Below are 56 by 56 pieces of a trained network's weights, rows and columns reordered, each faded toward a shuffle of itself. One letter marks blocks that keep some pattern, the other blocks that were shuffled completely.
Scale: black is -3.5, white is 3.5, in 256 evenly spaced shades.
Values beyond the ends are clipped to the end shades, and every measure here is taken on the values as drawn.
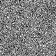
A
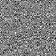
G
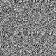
G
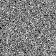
A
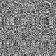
G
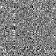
G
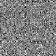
G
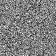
A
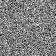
A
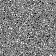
A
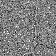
A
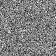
A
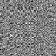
G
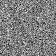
A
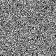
A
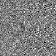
G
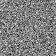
A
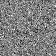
A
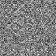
G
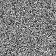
A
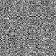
G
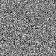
G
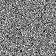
A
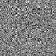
G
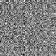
G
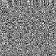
G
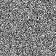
A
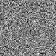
G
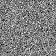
A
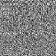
G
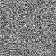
G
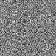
G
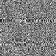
G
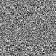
G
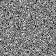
A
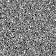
A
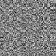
G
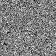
A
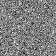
A
